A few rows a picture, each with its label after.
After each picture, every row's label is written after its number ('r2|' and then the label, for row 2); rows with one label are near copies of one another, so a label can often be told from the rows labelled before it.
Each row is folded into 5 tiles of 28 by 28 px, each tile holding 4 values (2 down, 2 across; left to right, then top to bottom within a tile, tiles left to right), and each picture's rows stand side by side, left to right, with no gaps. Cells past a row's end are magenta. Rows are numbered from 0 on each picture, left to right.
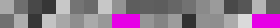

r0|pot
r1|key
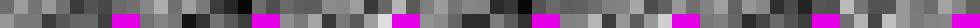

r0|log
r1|log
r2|key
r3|log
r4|key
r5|log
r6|pot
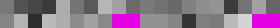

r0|pot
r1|key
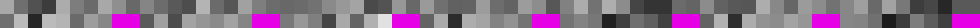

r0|pot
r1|pot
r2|key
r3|pot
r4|log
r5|pot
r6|log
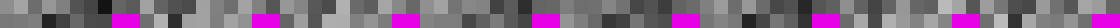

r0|log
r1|pot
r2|pot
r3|log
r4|log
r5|log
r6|pot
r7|pot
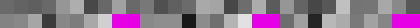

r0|key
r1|key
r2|pot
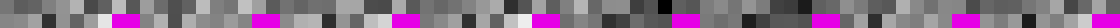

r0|key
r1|pot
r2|key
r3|key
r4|log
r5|log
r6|pot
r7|key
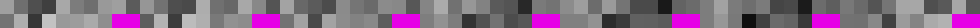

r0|pot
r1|pot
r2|pot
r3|log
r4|log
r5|log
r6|key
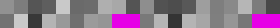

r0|pot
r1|pot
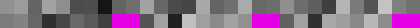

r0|log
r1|pot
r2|pot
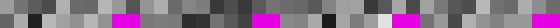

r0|pot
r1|log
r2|key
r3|pot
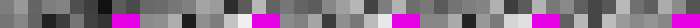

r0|log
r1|key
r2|key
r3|key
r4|pot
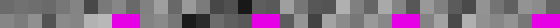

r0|key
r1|log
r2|pot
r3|pot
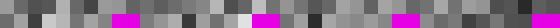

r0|pot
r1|key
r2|pot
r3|log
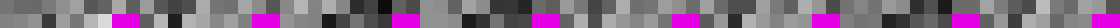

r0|key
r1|pot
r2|log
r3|log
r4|pot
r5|pot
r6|log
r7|pot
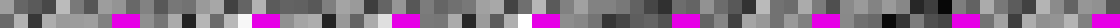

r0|pot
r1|key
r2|key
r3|key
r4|log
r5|pot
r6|log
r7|pot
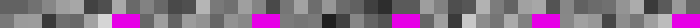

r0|key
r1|pot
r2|log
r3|pot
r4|key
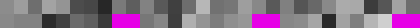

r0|log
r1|pot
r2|key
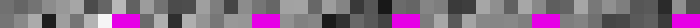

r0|key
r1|pot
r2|log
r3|pot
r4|log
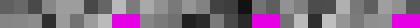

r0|key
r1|log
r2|pot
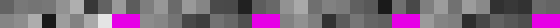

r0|key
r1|log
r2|log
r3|log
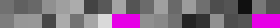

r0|key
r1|log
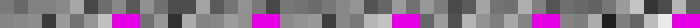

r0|key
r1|pot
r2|key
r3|pot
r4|key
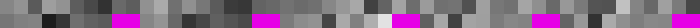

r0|log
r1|log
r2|key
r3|pot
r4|pot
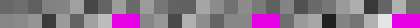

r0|key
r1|pot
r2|key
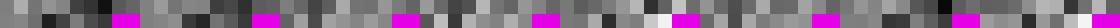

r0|log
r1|log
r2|pot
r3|pot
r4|key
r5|pot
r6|log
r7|key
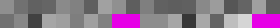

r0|pot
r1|key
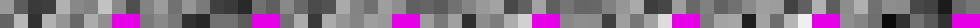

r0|pot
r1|log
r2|pot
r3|key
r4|key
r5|key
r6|log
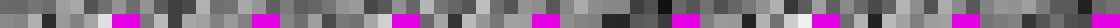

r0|key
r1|pot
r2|key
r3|pot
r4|log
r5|key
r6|pot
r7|log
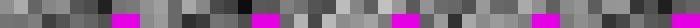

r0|log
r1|log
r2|pot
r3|pot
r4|log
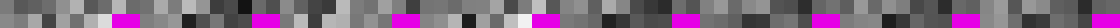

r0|key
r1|log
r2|pot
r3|key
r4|log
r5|log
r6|log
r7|log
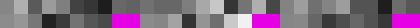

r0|log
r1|key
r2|log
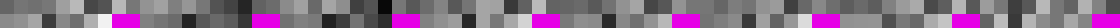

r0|key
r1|log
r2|log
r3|key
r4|key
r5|key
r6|key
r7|pot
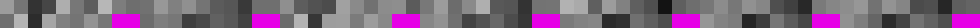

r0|pot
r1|log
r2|pot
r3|log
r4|log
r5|log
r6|log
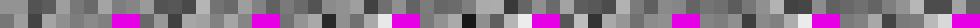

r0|pot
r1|pot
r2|key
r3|key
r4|pot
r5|key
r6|key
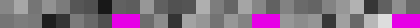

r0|log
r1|pot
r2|key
